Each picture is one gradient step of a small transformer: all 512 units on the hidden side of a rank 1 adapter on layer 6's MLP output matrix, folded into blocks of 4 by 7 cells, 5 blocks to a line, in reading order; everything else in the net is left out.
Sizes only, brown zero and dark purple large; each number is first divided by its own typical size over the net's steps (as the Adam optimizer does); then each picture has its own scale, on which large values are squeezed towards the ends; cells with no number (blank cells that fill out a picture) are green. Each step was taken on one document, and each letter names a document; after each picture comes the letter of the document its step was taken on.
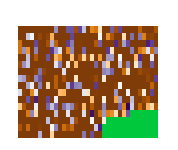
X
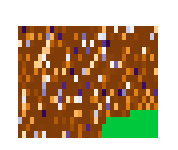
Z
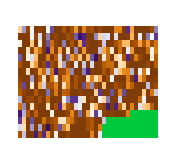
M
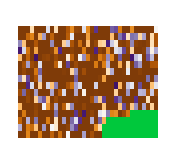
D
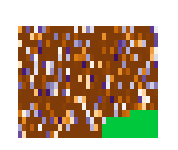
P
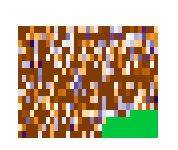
D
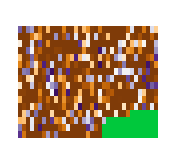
P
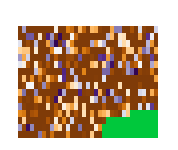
X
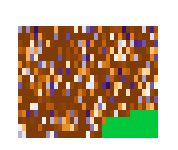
P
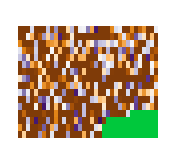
D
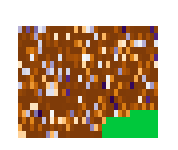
P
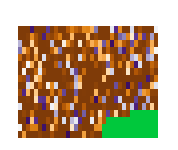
D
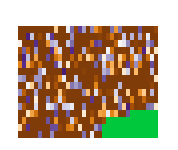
X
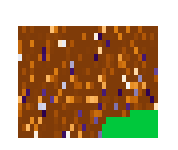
Z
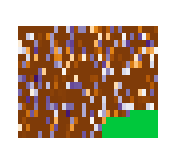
X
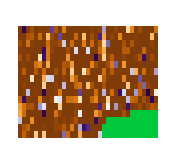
Z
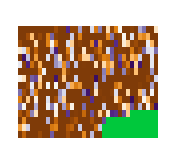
X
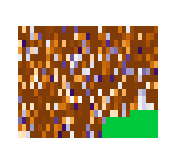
M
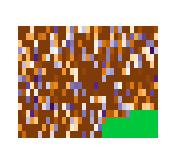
D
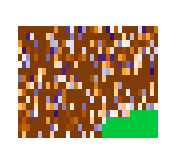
X
